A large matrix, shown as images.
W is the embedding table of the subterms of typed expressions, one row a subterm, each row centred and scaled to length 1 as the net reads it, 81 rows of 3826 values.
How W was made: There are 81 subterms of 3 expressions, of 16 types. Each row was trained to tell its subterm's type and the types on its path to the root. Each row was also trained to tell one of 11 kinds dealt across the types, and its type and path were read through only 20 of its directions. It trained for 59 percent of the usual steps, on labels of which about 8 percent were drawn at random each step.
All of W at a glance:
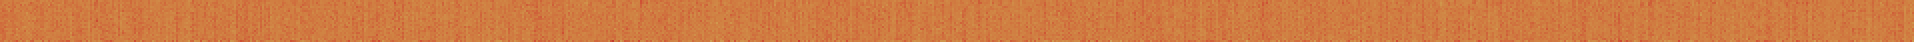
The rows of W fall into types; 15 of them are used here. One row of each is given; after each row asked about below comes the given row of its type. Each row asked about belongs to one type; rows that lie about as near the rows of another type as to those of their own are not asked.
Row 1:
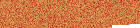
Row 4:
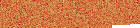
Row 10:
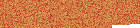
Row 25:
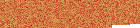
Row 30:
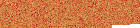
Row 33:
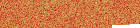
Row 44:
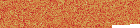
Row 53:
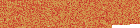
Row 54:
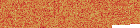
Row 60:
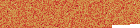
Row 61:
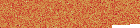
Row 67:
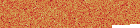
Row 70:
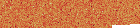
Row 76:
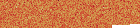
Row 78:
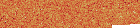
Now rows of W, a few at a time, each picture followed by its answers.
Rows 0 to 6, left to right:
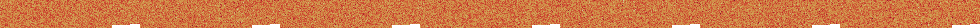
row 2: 4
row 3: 25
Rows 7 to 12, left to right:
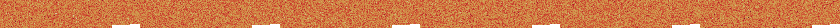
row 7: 76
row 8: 4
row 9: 53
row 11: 60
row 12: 61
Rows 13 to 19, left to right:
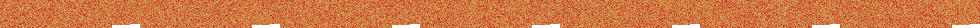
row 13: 25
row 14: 78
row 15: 1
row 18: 1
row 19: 76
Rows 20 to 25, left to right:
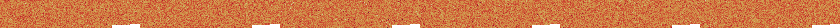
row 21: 60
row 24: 61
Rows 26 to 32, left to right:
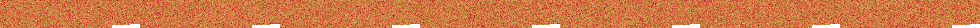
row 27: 53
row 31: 4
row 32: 25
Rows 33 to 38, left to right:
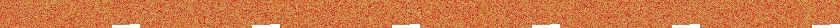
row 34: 54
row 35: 60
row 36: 25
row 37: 1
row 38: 25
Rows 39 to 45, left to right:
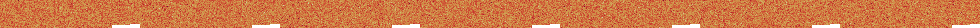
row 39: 54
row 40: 4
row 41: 53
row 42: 60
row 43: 4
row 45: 78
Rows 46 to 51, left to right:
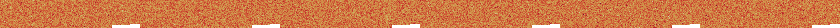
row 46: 25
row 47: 78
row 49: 30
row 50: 1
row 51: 61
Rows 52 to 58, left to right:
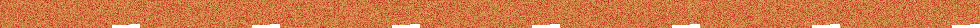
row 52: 76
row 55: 53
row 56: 67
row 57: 44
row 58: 54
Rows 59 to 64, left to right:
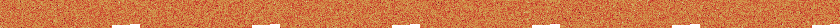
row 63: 61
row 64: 1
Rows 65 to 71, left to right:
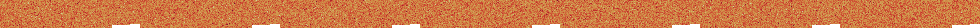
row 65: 78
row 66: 76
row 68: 61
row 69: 30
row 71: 60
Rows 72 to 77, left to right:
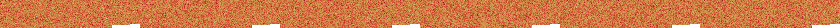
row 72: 78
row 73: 1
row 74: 76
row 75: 53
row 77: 60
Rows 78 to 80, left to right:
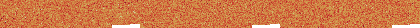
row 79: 61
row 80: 54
